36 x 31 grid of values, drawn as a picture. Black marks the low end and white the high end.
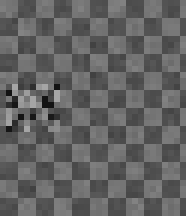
In the middle left lies a patch that is rougher than the rest. Neither half mirrors the other. A checkerboard runs through the table. Values change most from cell to cell in the middle left. There is no overall slope.
